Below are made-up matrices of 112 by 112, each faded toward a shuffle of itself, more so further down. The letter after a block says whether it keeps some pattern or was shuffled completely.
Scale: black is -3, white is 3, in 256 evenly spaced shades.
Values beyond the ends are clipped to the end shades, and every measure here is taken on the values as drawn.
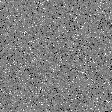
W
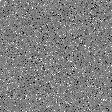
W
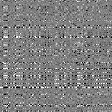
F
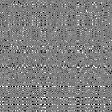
F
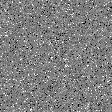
W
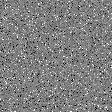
W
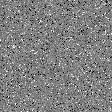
W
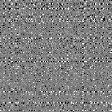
F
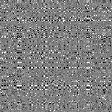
F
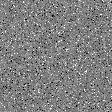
W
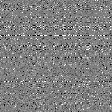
F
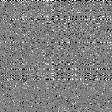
F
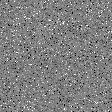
W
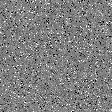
W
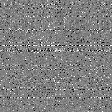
F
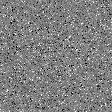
W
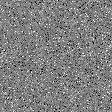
W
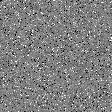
W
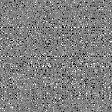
F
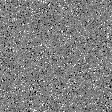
W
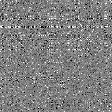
F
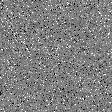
W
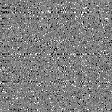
F
